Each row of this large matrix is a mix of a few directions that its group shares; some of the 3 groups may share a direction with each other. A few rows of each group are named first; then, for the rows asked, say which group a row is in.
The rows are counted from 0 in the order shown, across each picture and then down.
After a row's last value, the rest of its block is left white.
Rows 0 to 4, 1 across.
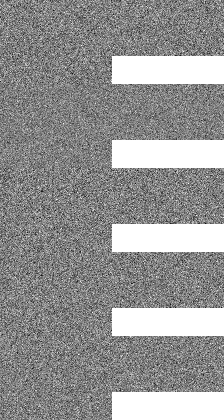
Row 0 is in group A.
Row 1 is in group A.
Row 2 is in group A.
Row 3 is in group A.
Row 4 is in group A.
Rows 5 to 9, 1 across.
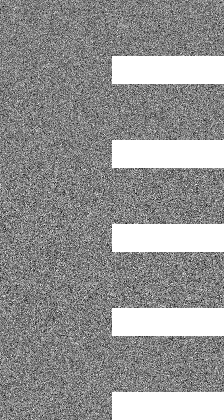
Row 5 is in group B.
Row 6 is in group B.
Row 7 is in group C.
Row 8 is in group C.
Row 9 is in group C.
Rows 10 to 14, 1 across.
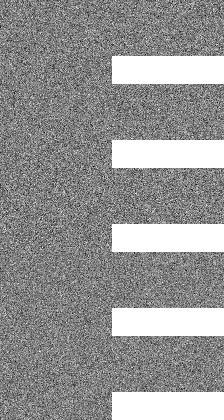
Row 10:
C
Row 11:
B
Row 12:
C
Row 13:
C
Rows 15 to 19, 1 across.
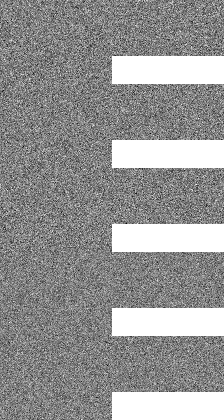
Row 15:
C
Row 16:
B
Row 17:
C
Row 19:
A
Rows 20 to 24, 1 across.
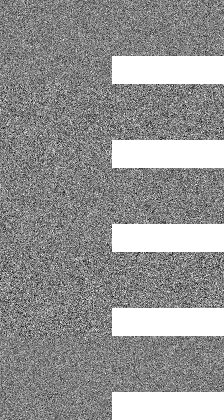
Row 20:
A
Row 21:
C
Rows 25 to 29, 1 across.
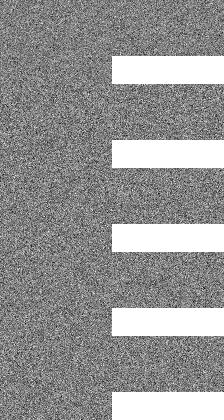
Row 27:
B
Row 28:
A
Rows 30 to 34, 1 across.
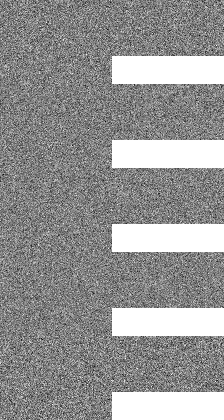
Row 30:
A
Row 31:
C
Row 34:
C
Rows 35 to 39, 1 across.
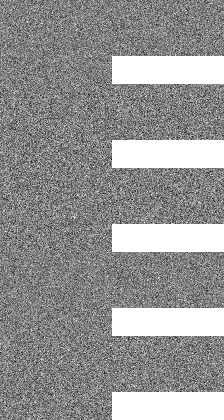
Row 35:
A
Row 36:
B
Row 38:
B
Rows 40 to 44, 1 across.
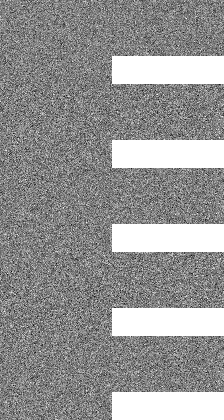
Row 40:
C
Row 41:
A
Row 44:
A
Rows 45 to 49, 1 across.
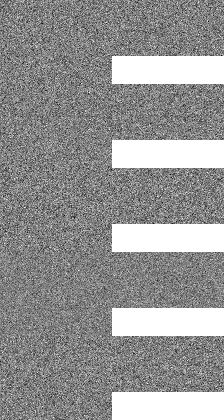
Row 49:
C
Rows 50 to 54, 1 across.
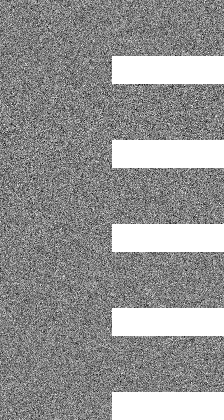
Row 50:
A
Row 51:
C
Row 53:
C
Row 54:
C
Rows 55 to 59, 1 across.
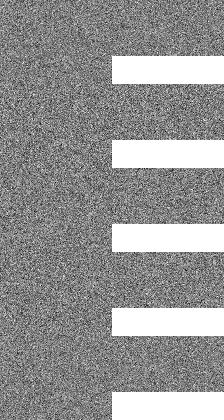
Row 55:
B
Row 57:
C
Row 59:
A
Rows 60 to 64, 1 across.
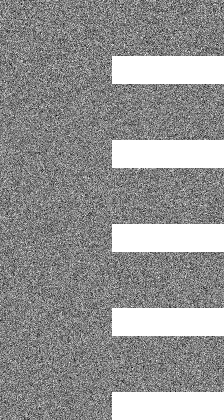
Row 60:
C
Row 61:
A
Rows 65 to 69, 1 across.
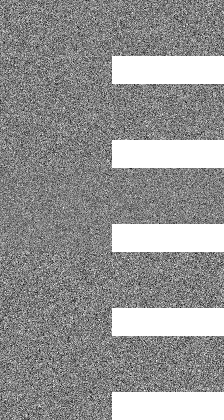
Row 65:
A
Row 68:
A
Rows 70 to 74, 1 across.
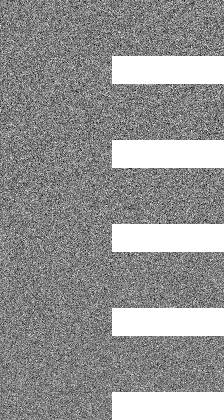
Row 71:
C
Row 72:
A
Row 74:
A
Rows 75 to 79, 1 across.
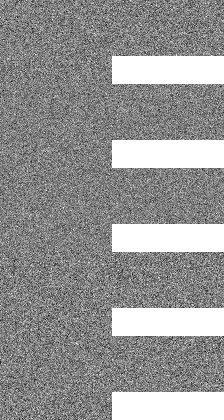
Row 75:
A
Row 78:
B
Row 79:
C
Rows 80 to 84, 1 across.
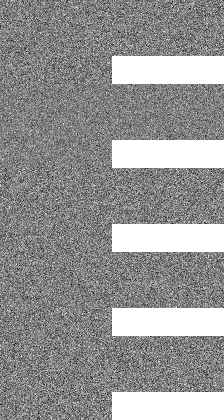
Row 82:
A
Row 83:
A
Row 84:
B
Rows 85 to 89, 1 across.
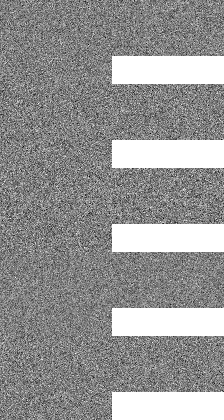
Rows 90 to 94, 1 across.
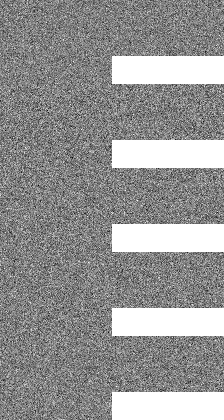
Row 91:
A
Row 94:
C
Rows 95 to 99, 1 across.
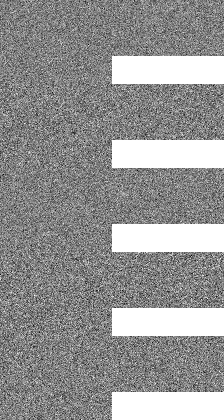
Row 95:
C
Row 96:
A
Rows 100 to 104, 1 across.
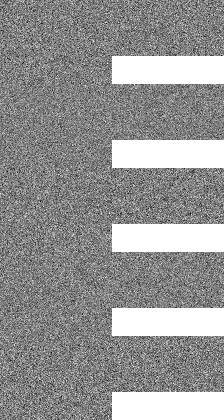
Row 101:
C
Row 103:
A
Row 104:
B
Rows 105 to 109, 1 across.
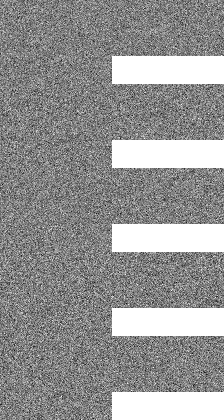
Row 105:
A
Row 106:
A
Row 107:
C
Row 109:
B
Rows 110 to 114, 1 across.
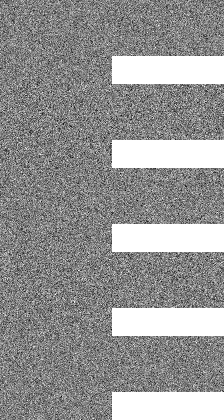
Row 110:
B
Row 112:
C
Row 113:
A
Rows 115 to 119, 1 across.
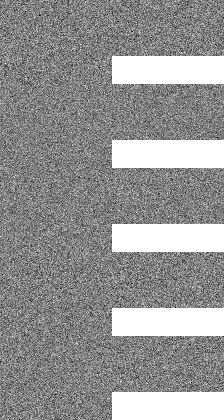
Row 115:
A
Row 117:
B
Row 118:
A
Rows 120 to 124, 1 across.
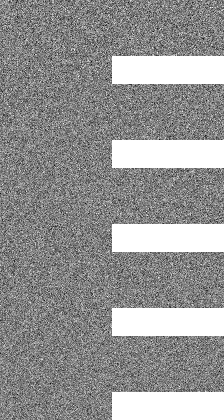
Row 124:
A
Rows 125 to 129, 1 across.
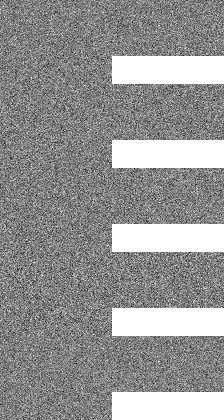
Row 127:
C
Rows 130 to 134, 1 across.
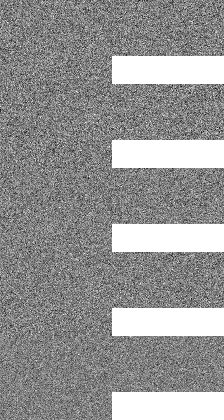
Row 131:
C
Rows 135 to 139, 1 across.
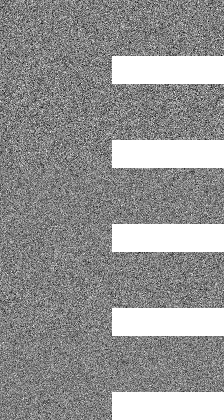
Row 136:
A
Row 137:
C
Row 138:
C
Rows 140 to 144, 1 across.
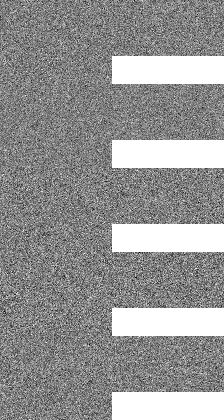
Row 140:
C
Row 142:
B
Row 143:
C
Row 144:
C
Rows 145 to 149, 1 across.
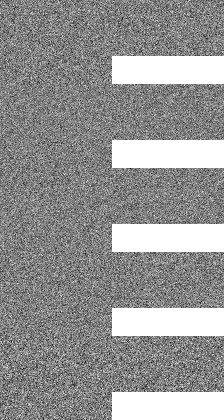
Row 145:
B
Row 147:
A
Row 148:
C
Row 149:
A
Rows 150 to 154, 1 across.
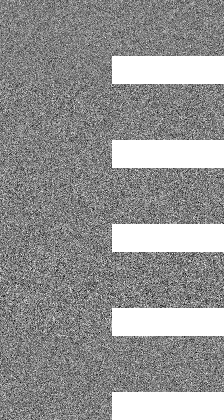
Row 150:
C
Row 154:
C
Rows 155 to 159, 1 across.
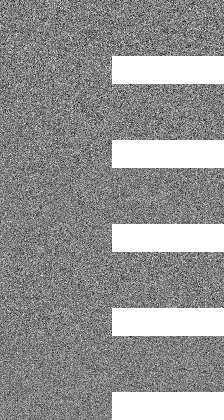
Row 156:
A
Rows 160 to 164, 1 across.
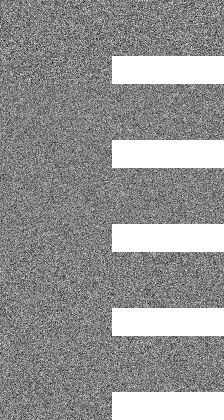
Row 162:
B
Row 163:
C
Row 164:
A
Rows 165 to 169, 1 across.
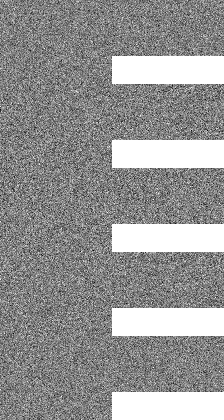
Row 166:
C
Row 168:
C
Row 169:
B
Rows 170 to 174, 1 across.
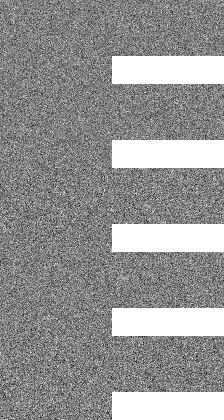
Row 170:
B
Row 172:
C
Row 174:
C
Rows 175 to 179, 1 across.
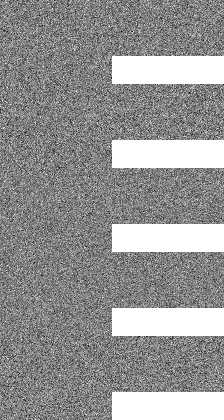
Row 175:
A
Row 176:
C
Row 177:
C
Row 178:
A
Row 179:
C
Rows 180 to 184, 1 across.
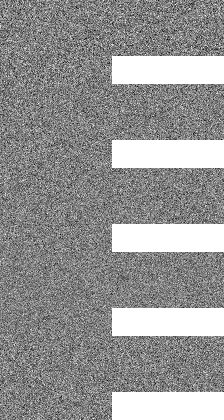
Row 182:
A
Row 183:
B
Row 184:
B
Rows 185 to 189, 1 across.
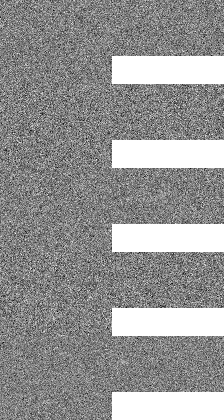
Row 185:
A
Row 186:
A
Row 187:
A
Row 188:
C
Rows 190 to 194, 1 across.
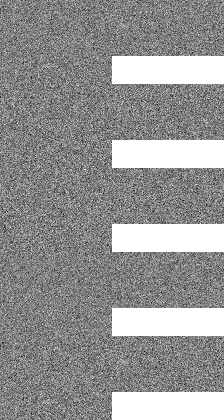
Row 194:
B
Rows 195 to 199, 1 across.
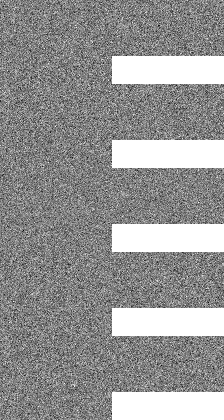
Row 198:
A
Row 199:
A
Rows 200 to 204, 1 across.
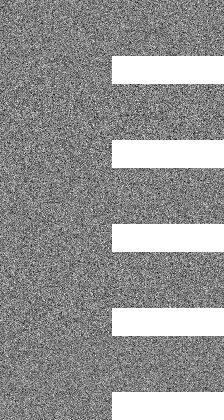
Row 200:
B
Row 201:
A
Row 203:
B
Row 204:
A
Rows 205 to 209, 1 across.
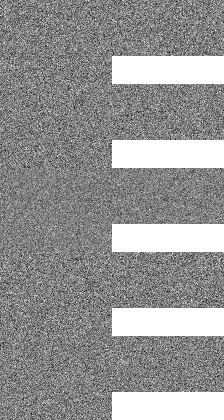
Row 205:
A
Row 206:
A
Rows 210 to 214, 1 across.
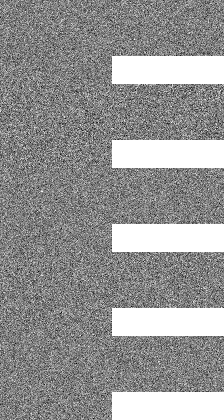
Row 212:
A
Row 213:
B
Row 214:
B
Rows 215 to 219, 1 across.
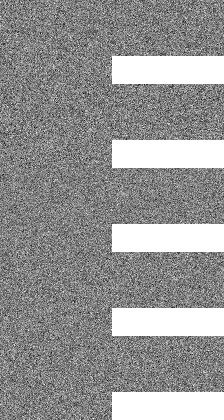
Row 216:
C
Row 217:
B
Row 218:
A
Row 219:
B
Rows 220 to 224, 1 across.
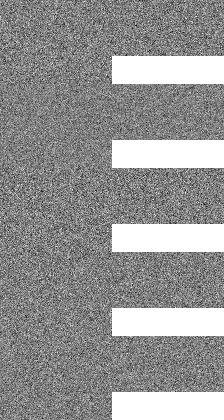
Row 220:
C
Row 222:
B
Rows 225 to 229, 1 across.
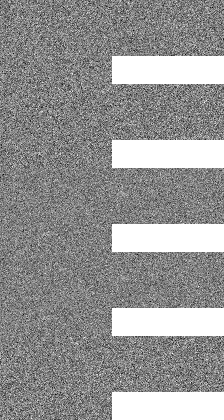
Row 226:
A
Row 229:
C
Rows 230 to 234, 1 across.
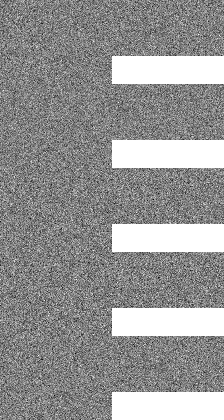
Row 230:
A
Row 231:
B
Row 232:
B
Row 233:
B
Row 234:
A
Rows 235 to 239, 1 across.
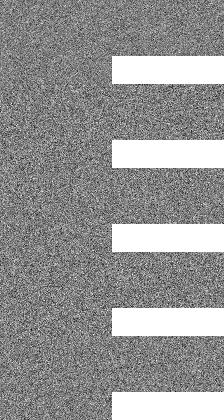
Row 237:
B
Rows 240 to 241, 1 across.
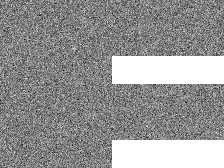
